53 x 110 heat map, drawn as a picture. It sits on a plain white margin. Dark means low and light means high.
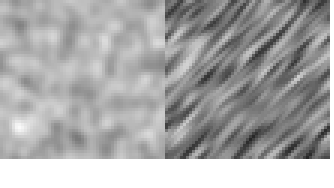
It is made of 1 by 2 panels. Panel 1,1: high, blotchy. Panel 1,2: middling, slanting up to the right, strong in contrast.
